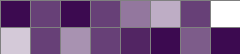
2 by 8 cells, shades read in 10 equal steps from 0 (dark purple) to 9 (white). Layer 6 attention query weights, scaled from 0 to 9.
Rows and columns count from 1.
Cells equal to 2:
5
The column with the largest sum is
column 8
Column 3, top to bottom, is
0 5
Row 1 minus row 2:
-7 0 -5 0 3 6 -1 9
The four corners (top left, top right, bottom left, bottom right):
0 9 7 0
